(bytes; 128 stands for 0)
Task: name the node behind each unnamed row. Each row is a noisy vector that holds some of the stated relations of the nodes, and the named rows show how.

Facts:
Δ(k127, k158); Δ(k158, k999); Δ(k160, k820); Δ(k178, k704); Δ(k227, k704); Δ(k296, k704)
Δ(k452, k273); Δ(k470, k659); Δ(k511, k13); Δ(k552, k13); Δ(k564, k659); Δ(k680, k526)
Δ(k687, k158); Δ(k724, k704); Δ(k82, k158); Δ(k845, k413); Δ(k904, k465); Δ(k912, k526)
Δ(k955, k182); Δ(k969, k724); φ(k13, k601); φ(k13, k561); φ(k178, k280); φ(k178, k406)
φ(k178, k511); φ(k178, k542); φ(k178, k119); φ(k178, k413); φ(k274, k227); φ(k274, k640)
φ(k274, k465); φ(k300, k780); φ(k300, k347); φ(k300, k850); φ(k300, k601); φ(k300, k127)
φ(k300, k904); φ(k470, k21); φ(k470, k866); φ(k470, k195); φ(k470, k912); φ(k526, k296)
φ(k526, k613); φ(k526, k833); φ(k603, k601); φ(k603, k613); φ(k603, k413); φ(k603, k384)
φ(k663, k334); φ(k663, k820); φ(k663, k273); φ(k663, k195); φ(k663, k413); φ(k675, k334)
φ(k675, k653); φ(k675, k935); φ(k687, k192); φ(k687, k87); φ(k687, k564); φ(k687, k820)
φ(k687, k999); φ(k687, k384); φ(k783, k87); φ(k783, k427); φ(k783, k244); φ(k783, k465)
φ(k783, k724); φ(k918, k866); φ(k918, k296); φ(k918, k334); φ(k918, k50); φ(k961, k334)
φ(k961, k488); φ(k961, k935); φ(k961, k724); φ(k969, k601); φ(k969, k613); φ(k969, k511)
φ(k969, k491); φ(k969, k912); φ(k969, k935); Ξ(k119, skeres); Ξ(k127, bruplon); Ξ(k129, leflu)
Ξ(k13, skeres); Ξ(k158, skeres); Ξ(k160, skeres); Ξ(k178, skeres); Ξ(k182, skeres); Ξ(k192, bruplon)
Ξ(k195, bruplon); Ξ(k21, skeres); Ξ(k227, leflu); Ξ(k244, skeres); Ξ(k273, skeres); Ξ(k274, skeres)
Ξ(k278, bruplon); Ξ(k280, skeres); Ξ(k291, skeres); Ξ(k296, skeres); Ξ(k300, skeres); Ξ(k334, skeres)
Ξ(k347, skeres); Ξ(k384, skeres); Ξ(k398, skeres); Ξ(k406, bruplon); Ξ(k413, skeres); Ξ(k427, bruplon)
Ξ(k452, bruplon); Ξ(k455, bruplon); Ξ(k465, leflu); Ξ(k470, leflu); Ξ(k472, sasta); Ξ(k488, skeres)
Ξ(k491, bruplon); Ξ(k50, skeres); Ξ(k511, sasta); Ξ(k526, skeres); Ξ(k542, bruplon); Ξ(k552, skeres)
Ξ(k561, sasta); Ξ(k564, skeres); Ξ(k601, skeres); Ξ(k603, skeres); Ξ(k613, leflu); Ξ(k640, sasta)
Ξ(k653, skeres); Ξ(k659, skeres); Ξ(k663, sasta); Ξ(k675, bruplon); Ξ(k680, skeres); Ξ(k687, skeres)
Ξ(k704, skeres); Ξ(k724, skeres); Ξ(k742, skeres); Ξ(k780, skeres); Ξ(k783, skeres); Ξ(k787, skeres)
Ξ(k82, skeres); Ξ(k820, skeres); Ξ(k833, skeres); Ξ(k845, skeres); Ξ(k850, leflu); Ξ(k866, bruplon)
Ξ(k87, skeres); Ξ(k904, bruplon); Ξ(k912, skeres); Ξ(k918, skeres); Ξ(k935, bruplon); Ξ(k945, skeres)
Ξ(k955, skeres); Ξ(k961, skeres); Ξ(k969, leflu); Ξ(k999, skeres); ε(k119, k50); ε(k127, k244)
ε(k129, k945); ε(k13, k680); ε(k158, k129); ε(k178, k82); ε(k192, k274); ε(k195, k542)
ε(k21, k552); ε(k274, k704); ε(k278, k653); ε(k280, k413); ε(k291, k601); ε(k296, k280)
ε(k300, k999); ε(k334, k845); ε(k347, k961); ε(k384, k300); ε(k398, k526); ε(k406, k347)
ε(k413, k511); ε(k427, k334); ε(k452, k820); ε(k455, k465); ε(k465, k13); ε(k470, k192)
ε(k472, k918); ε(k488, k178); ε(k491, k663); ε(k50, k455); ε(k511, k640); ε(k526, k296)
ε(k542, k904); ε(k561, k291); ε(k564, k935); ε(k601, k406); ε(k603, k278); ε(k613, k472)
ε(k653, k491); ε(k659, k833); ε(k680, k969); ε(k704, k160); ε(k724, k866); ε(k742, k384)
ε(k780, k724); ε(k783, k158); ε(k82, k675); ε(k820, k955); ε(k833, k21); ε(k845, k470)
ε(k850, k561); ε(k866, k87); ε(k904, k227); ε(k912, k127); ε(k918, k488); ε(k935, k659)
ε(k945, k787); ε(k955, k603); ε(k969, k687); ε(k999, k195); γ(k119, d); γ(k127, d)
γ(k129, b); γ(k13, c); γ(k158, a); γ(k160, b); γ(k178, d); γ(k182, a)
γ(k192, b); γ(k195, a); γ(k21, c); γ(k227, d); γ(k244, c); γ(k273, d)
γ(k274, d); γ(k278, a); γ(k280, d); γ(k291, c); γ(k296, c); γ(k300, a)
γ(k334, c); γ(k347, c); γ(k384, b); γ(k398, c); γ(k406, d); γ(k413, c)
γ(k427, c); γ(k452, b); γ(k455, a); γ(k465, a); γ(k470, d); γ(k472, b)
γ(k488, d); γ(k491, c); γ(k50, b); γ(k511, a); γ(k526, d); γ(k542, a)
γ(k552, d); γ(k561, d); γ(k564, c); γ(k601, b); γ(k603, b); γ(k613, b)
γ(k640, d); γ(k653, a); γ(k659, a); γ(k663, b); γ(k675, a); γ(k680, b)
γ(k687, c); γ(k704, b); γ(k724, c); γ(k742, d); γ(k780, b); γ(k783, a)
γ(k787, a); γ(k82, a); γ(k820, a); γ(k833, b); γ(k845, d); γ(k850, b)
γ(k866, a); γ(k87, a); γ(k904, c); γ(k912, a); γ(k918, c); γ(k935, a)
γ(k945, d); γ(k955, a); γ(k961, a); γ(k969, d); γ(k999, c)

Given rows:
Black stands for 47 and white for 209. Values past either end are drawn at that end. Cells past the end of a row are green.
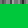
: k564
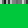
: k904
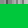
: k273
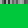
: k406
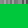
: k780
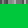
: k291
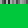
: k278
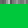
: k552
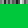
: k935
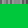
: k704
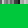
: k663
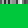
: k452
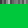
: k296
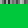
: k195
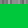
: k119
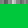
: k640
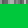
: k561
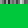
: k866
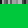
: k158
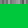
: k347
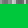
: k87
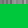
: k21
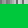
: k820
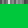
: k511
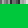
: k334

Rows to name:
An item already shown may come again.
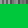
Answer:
k955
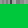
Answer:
k783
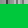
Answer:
k273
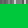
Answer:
k274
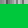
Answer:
k273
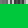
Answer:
k470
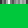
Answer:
k912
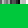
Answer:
k961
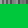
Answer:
k955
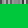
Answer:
k129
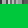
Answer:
k850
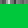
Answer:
k178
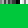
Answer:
k675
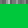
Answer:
k552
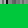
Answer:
k413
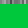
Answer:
k50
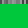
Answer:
k472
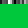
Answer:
k969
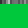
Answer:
k296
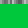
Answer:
k488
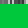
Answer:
k470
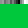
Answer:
k918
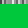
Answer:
k160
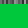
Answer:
k845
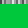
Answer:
k160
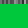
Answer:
k845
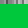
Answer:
k273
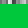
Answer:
k526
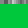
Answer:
k640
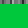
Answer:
k564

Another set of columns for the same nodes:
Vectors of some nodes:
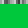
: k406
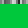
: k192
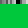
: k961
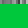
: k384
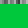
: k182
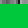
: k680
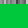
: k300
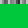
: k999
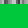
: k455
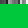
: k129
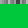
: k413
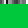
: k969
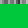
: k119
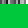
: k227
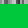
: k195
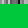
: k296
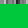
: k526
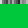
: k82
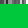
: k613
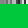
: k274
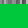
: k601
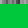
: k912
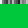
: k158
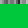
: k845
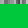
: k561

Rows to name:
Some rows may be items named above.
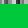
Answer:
k935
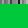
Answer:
k704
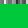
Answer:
k603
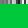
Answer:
k783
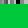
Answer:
k334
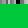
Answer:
k918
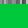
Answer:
k601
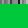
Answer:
k704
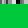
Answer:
k675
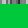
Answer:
k178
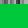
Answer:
k653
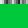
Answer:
k127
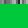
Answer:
k472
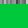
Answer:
k300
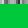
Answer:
k904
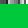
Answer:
k465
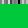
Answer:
k724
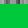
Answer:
k511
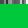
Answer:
k613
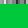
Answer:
k13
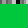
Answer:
k663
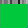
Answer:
k704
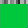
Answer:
k244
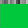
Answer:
k820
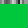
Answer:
k452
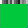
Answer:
k158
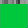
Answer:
k659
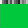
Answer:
k158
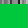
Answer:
k704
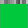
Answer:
k561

